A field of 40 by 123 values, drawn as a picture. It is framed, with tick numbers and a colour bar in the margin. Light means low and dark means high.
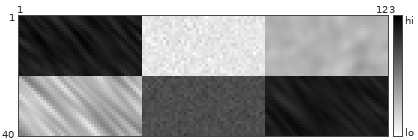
The table splits into 2 rows of 3 panels. Panel 1,1: very high, slanting down to the right, faint in contrast. Panel 1,2: very low, fine-grained, faint in contrast. Panel 1,3: low, blotchy, faint in contrast. Panel 2,1: low, slanting down to the right. Panel 2,2: high, fine-grained, faint in contrast. Panel 2,3: very high, slanting down to the right, faint in contrast.
